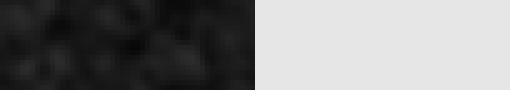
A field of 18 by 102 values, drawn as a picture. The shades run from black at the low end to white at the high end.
It is made of 1 by 2 panels. Panel 1,1: very low, blotchy, faint in contrast. Panel 1,2: very high, flat.
